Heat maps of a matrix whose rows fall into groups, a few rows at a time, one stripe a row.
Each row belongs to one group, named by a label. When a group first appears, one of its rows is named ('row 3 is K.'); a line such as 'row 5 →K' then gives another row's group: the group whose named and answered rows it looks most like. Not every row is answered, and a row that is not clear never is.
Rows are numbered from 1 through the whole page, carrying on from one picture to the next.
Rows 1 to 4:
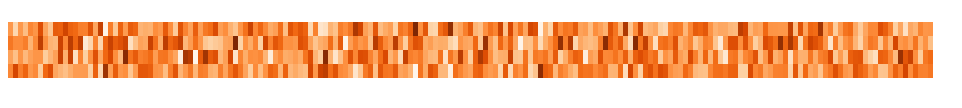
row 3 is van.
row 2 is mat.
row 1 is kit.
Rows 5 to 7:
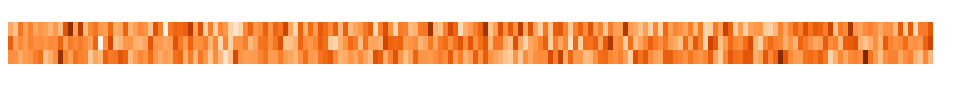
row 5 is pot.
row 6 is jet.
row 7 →mat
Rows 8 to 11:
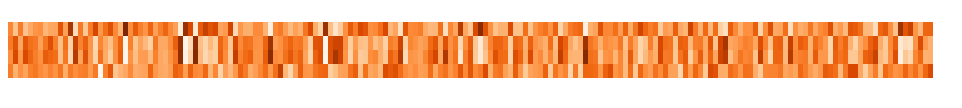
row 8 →van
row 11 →jet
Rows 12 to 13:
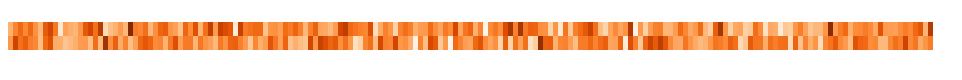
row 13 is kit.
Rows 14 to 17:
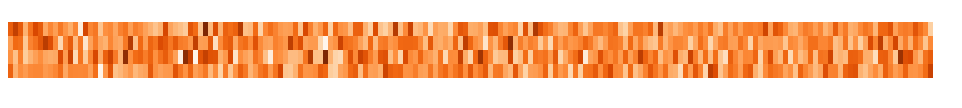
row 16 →van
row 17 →jet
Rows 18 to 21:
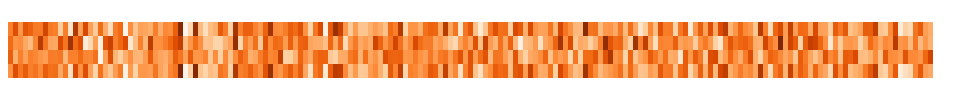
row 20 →jet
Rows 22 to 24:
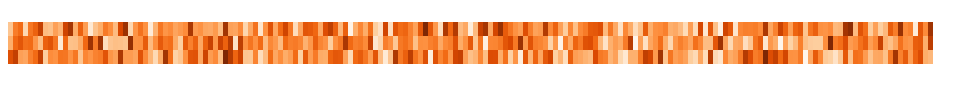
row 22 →pot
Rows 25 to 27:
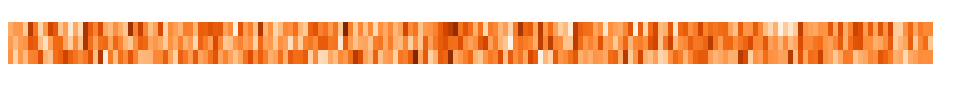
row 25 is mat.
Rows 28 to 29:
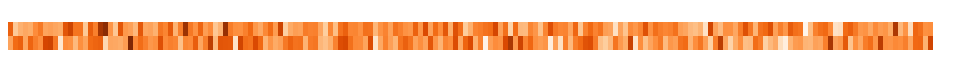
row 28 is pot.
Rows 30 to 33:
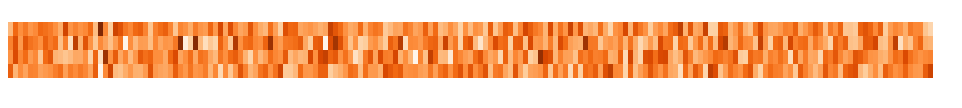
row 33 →jet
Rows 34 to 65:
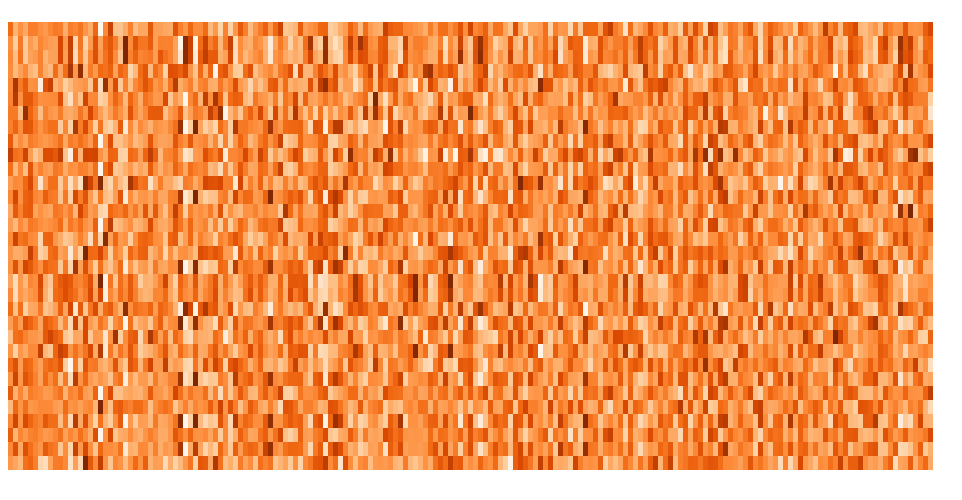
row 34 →jet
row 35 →van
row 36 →van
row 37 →pot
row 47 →pot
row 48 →jet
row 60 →jet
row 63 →jet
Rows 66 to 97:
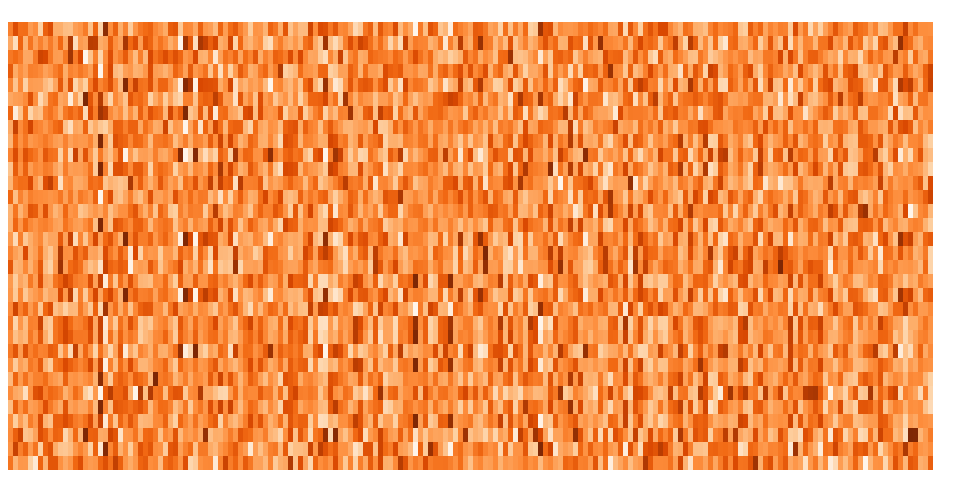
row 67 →van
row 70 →van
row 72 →pot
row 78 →jet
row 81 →van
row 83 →mat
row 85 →van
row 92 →mat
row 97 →pot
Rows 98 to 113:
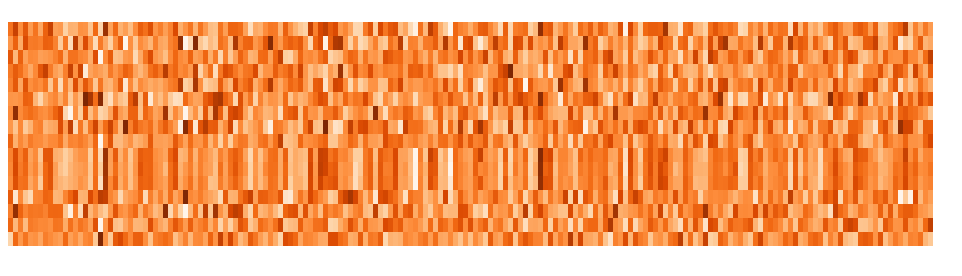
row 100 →jet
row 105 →van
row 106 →jet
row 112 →jet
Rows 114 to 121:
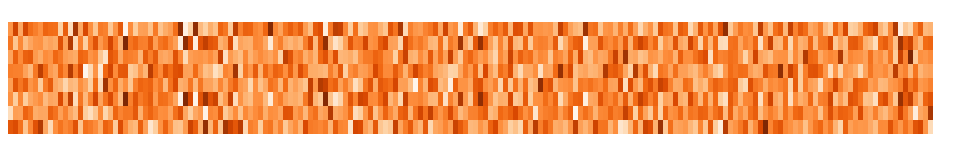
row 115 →van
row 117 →mat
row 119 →van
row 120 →pot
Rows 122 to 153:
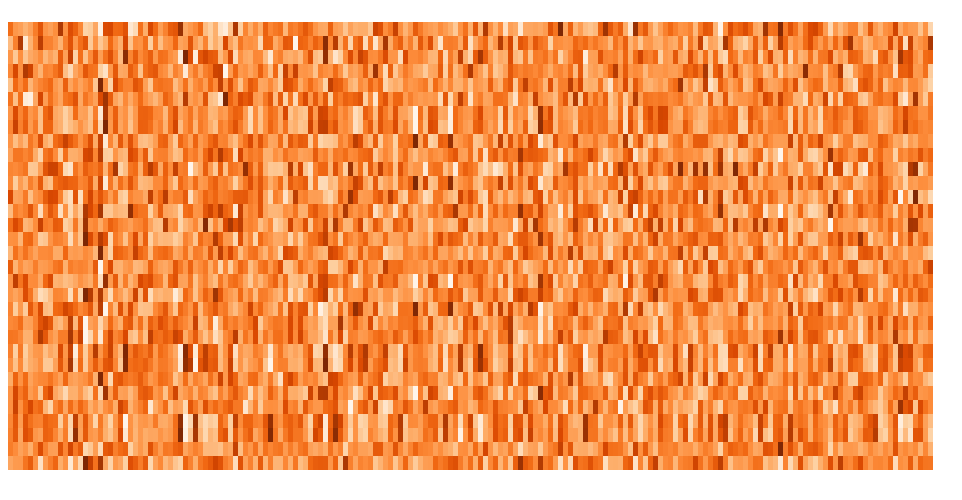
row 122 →mat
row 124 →van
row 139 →jet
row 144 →mat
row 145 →van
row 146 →van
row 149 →pot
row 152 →mat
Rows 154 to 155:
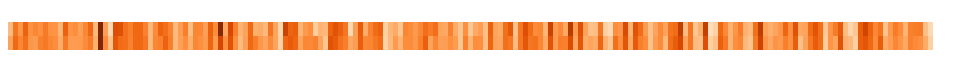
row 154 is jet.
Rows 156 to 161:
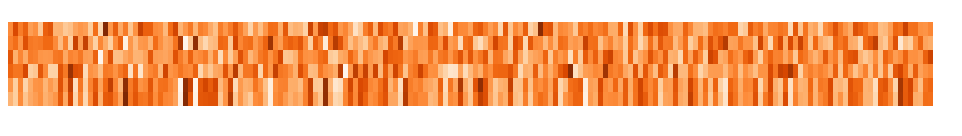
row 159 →mat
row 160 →van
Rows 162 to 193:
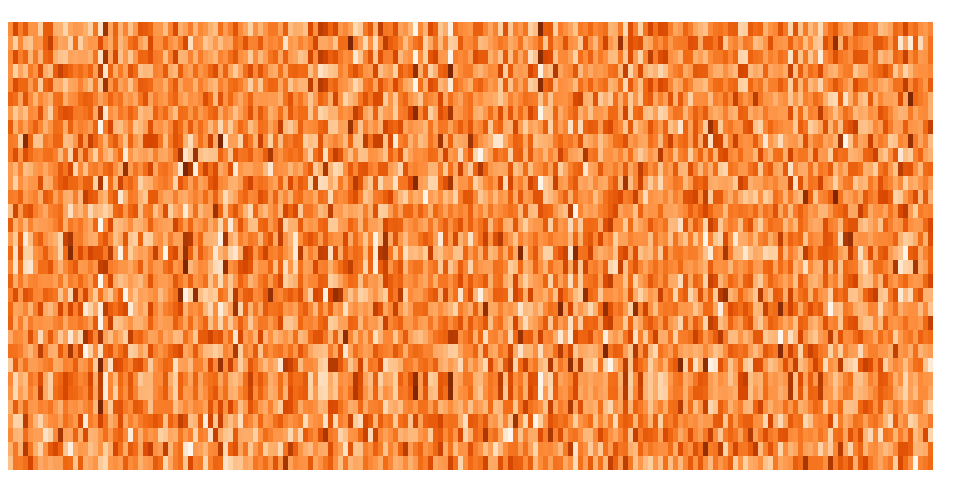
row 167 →pot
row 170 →pot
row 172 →van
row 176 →jet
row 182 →mat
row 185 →mat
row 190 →pot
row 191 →mat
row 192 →pot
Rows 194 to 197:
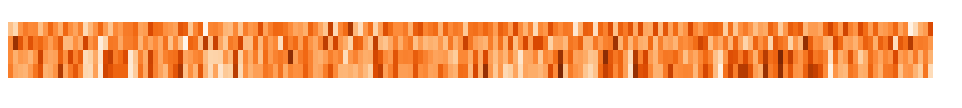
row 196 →mat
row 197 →mat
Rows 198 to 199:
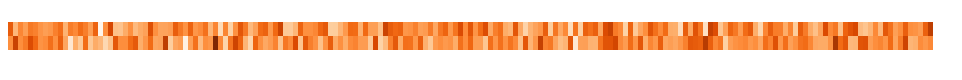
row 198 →jet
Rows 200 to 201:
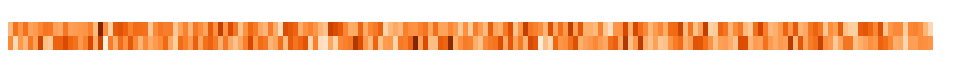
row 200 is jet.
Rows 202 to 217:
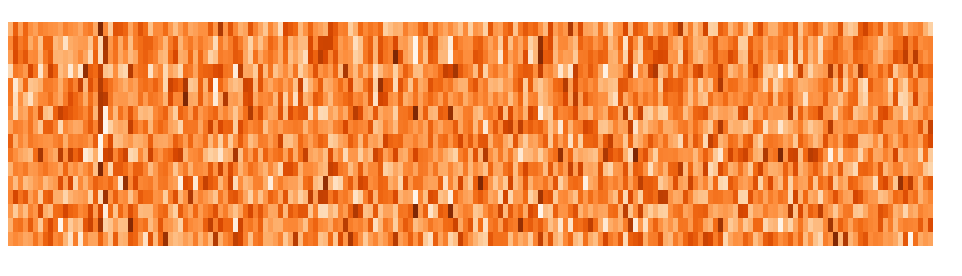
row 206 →pot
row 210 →jet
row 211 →mat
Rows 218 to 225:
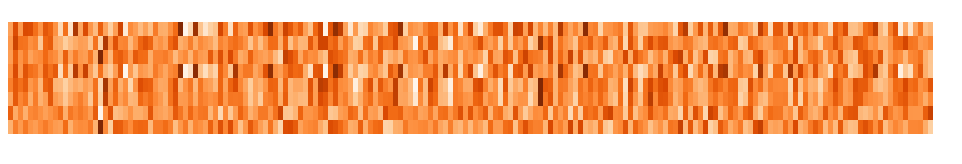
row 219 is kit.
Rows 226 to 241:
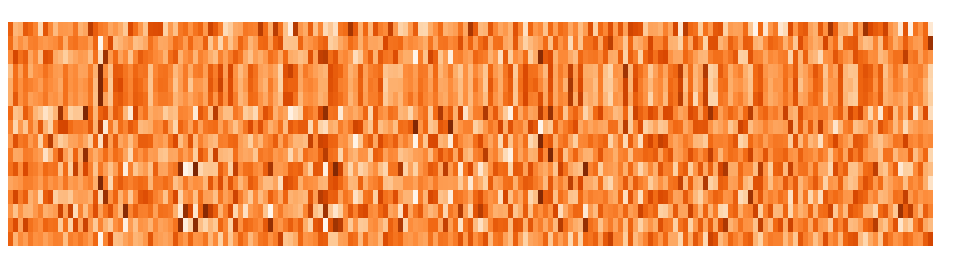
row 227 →jet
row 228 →kit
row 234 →kit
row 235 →mat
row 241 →jet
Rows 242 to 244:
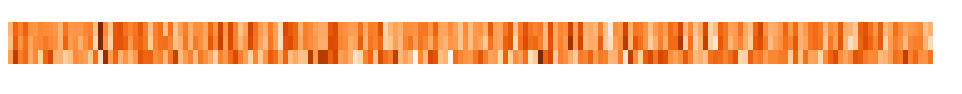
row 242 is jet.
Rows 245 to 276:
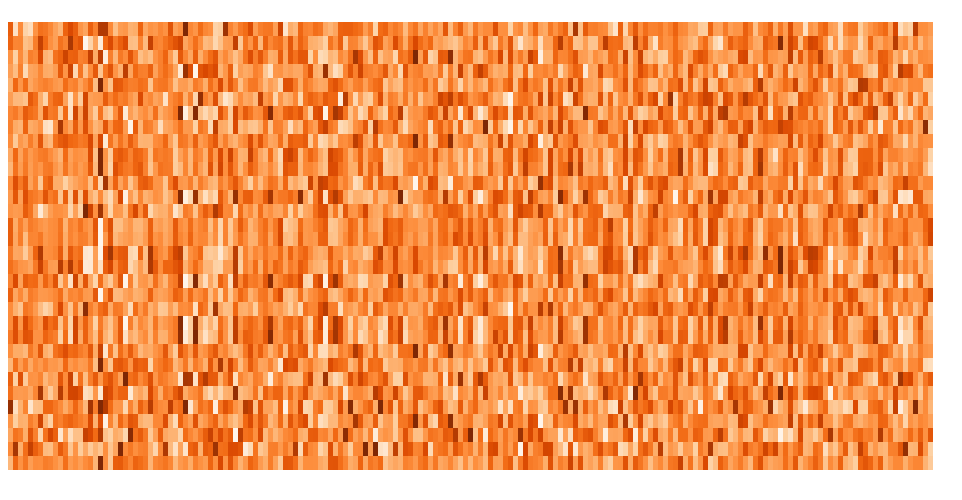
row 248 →van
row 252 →mat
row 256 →kit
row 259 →jet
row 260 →jet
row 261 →mat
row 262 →mat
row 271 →mat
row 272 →pot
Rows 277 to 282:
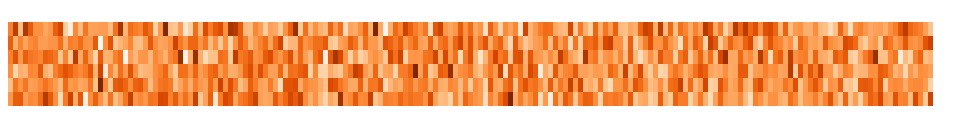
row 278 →jet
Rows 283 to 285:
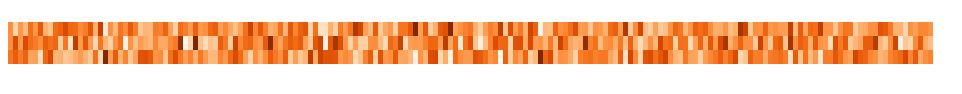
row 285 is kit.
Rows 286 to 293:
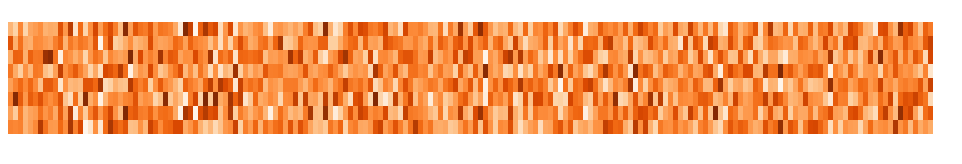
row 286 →van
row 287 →jet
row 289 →mat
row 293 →mat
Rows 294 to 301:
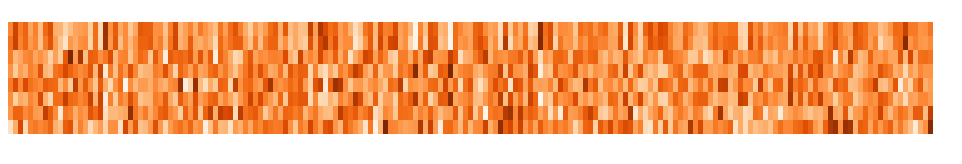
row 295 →kit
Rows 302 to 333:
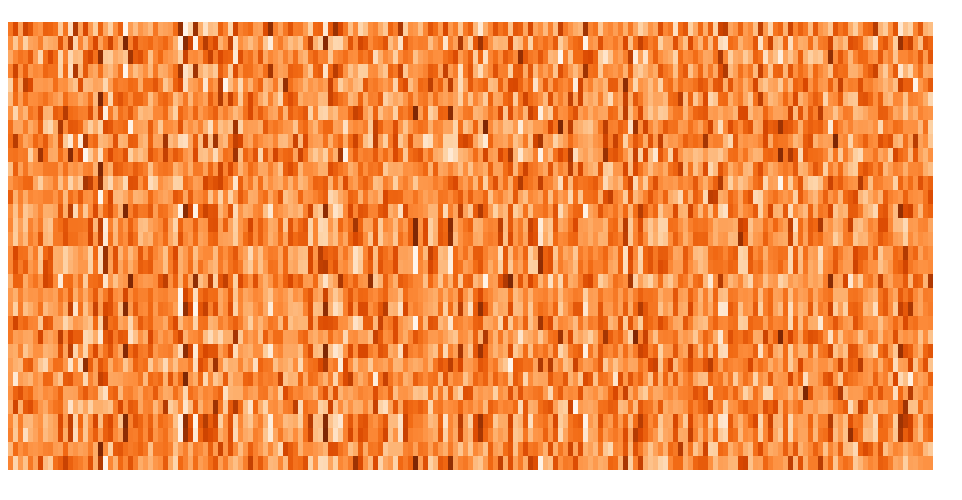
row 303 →van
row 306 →pot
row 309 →mat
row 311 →mat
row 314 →jet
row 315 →van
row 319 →kit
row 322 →van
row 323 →kit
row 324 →mat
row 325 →van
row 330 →van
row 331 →van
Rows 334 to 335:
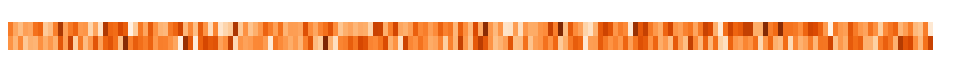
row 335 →van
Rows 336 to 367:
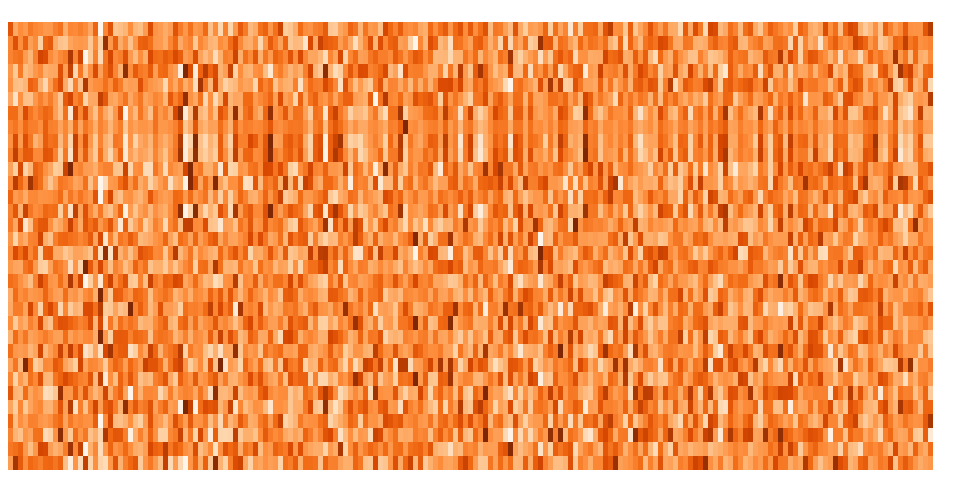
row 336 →jet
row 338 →mat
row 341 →pot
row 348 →jet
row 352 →kit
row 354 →mat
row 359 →mat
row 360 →pot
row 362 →mat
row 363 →van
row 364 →jet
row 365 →mat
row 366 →mat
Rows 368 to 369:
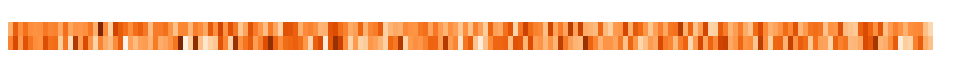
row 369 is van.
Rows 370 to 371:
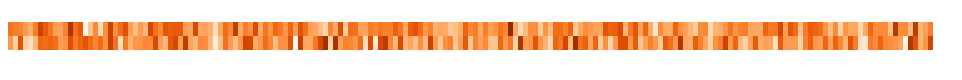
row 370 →mat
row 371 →pot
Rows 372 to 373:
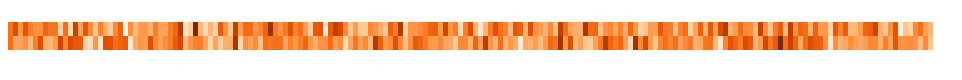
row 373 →mat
